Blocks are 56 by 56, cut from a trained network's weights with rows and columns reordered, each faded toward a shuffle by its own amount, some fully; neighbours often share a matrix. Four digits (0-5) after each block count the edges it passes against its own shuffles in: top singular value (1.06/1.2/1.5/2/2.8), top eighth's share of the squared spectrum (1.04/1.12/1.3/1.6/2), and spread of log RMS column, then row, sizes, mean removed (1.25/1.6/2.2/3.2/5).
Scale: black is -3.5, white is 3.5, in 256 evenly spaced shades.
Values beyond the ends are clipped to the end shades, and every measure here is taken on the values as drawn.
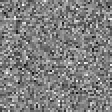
0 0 0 0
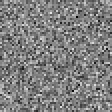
0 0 0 0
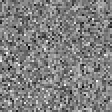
1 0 0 0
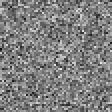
1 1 0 0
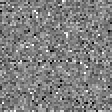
2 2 0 1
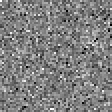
0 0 0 0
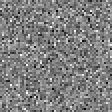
0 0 0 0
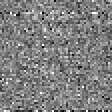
2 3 1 2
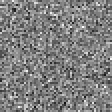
1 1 0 0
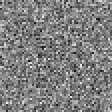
2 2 1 0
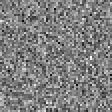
3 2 1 0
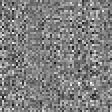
4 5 3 1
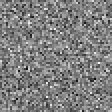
1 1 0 0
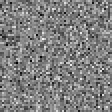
0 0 0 0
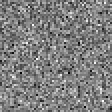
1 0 0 0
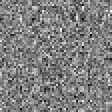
4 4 2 1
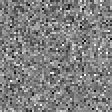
2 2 1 0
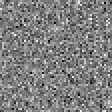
2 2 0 0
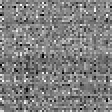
3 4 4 2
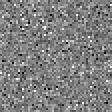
0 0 0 0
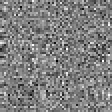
3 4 2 2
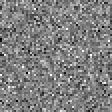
0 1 0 0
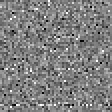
2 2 0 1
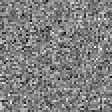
2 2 0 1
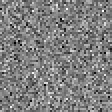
1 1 0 0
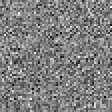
3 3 2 1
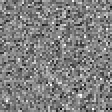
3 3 1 1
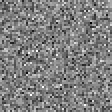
2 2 0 0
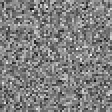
2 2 0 0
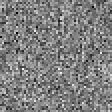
3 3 1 0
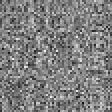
3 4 1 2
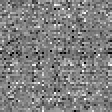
3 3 2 1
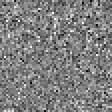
1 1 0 0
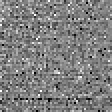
2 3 2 1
